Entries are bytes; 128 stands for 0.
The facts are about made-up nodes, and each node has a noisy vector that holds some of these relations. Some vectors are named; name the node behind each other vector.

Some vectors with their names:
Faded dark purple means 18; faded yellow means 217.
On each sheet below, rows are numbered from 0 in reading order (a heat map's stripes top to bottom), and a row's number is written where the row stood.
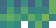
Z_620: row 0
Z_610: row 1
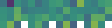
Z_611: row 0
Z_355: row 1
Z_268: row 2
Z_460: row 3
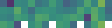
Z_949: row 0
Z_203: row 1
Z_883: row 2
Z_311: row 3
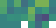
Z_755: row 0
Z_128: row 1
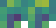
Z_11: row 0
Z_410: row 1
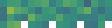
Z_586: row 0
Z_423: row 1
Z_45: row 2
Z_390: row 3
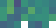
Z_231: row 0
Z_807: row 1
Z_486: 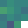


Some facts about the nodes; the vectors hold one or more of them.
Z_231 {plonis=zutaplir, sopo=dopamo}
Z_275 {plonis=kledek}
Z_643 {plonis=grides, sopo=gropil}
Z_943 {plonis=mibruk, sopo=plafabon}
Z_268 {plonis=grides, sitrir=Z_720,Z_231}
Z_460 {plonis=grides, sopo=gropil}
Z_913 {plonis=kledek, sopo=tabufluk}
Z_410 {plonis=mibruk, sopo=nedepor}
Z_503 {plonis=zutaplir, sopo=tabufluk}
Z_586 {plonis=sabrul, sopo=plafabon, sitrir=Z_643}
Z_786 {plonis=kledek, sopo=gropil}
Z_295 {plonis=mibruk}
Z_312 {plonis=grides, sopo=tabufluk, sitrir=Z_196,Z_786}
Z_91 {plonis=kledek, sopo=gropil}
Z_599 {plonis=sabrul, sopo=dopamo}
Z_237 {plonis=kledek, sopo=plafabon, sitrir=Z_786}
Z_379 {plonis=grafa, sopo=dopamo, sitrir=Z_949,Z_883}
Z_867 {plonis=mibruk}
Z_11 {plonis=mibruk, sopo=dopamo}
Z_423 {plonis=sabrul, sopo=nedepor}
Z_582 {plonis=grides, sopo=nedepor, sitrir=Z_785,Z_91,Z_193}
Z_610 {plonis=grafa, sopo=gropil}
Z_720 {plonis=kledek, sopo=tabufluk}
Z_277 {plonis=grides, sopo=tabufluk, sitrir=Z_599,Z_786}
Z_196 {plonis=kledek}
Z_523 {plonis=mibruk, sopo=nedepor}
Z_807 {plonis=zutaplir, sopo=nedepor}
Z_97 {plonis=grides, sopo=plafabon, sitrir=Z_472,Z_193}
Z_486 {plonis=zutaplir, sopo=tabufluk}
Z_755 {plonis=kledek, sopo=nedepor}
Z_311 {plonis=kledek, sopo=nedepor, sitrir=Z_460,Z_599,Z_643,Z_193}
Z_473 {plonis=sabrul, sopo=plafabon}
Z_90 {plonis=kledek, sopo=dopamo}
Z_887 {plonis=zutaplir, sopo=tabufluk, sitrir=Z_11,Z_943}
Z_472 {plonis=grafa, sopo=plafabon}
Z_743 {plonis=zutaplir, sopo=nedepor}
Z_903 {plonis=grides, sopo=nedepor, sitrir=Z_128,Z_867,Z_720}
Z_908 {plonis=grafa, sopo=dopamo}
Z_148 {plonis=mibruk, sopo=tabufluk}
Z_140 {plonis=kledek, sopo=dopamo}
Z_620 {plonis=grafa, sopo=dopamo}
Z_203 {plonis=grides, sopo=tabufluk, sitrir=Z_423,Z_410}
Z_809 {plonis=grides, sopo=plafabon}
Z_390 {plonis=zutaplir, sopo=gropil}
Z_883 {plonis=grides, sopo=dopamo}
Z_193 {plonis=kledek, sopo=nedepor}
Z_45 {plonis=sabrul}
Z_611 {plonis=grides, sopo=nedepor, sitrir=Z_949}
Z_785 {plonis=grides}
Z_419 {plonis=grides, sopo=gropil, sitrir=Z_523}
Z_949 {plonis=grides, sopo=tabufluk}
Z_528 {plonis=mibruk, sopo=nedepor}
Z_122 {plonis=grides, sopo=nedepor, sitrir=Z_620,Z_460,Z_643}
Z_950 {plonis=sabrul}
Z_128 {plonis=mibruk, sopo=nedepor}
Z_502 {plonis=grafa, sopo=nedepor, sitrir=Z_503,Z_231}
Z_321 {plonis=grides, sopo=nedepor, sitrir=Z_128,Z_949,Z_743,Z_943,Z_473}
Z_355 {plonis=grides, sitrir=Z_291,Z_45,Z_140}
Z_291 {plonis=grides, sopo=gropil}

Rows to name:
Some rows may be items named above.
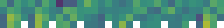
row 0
Z_122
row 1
Z_122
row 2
Z_379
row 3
Z_720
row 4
Z_419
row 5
Z_91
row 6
Z_390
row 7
Z_643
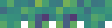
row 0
Z_599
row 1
Z_11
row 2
Z_943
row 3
Z_203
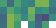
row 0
Z_122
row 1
Z_128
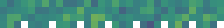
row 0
Z_355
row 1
Z_275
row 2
Z_809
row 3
Z_582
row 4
Z_196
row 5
Z_503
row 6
Z_291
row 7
Z_785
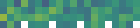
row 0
Z_502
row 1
Z_472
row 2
Z_755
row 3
Z_97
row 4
Z_785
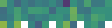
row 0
Z_237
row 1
Z_887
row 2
Z_611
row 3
Z_203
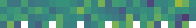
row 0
Z_903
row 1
Z_887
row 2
Z_473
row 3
Z_193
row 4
Z_786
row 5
Z_321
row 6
Z_148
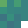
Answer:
Z_913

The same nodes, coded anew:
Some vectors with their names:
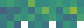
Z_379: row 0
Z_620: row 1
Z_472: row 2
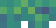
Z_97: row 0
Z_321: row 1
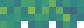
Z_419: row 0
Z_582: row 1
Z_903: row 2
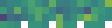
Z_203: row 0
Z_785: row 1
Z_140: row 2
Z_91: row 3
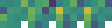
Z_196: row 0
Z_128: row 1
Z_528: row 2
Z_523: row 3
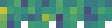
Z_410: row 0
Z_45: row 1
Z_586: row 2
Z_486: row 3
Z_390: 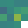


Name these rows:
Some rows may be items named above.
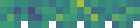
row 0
Z_883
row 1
Z_486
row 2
Z_311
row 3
Z_903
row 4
Z_502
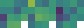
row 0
Z_473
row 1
Z_599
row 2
Z_887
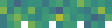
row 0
Z_423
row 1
Z_291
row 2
Z_193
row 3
Z_472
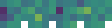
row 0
Z_887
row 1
Z_268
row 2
Z_503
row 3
Z_809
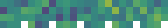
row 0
Z_231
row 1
Z_11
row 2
Z_949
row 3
Z_237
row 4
Z_355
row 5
Z_423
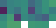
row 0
Z_720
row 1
Z_913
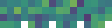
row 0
Z_203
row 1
Z_148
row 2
Z_943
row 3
Z_473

